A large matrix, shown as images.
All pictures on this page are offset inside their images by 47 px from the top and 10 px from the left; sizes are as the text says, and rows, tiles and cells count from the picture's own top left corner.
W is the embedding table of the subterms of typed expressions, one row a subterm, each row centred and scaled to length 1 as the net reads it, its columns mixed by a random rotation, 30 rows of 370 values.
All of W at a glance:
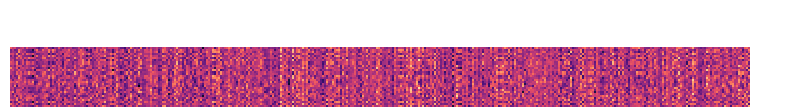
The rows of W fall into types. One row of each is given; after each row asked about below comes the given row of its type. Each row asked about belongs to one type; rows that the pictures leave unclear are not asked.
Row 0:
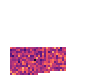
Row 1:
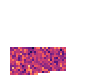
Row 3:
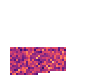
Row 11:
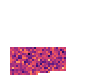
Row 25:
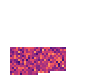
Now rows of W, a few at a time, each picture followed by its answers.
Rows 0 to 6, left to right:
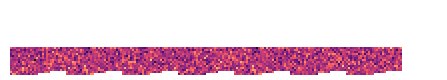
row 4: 1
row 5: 25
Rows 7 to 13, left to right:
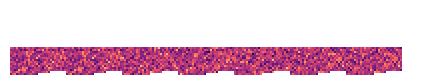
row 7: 3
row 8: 3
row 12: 25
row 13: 25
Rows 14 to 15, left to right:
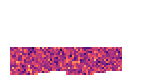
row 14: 1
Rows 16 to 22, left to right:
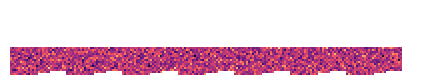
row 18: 11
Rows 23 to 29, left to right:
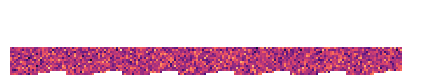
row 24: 0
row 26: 3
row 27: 1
